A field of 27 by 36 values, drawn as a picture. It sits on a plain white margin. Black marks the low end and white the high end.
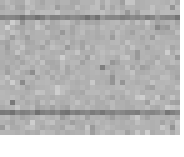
Average level on the scale: 70%. Histogram: skewed, a long tail of low values. Slope: none. Odd lines: rows 4 and 23.
